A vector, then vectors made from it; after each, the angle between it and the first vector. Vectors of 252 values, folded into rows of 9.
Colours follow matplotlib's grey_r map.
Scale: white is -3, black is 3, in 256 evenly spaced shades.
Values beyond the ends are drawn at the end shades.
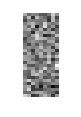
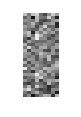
partly aligned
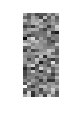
orthogonal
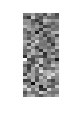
orthogonal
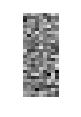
partly aligned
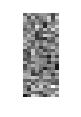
nearly opposite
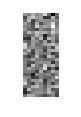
orthogonal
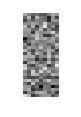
nearly parallel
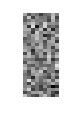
nearly parallel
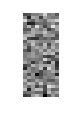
partly opposed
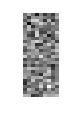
orthogonal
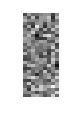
nearly opposite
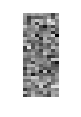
partly opposed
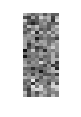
partly opposed
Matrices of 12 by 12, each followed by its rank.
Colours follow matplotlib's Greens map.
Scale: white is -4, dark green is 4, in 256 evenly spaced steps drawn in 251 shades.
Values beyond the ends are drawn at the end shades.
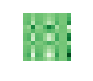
one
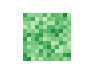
full rank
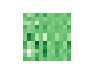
two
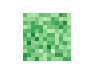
full rank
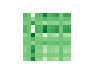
one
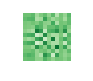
two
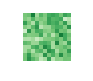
full rank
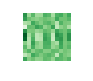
two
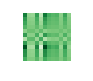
one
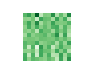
two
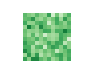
full rank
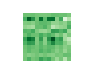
two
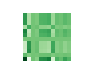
one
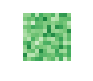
full rank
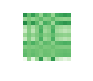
one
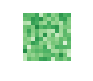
full rank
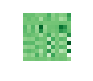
two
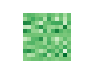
two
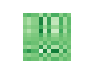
one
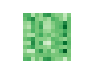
two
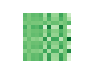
one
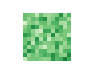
full rank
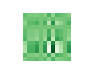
one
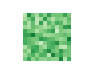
full rank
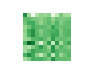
two
